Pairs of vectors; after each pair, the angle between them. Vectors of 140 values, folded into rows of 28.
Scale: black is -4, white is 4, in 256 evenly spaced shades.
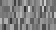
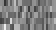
partly opposed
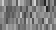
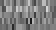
partly opposed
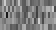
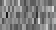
nearly parallel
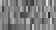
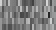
nearly parallel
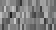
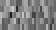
nearly parallel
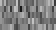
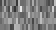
nearly opposite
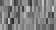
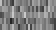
orthogonal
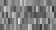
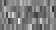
nearly parallel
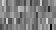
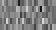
partly aligned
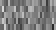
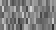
nearly parallel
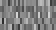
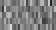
partly aligned
